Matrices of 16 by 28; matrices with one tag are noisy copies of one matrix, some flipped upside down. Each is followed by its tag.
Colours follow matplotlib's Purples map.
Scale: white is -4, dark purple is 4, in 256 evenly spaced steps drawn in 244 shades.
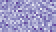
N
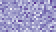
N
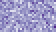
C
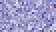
C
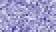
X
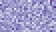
N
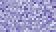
N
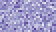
N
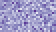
N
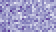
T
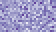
N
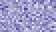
N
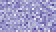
N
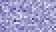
T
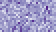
X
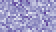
X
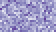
X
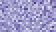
N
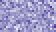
C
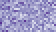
T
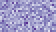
N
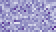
T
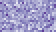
C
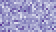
T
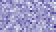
C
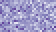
T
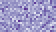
N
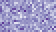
T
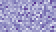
N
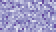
C
